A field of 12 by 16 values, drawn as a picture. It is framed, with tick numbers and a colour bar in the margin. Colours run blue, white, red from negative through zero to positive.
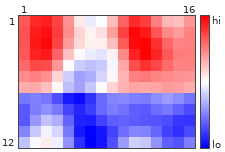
The field is mottled with small blotches. The values spread evenly over their range. A horizontal seam about 60% of the way down splits the table, and the top part is higher. The ninth with the lowest average is the bottom middle.
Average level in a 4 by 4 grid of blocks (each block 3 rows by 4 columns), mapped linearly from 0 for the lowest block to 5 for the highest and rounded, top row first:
5354 | 4244 | 2122 | 2010
